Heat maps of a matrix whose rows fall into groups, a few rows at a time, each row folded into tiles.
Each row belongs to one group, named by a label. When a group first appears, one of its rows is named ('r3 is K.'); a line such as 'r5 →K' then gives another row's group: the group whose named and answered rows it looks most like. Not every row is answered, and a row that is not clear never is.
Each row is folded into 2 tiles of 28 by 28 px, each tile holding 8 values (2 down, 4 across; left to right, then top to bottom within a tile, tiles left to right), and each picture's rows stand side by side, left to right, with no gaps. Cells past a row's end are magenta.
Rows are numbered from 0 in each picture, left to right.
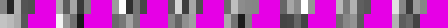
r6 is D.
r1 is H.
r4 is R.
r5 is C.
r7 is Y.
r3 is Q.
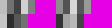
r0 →Y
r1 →D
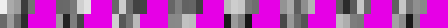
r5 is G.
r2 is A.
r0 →D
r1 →C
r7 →R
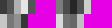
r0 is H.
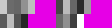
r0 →G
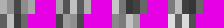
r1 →D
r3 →A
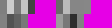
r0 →Q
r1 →R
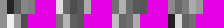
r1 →G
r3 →G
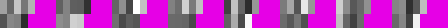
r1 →A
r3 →D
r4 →R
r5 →C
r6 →Y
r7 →R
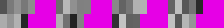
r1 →R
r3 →A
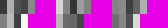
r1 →Y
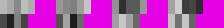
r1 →G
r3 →A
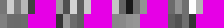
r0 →Q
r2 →Y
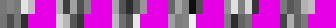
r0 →C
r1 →H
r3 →A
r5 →G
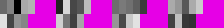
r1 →R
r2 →A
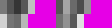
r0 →Y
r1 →R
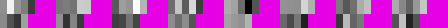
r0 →Q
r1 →C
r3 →Q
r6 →G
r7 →G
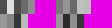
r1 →C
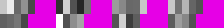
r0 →Q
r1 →A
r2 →G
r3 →D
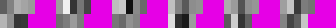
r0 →H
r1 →Q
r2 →Q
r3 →Y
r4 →G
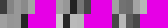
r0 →H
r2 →G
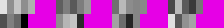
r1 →H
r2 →R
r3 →A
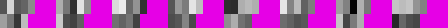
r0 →R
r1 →Y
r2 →Q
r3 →C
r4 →H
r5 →D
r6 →Y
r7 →D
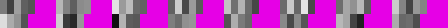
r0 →H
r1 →Y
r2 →D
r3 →Q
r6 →H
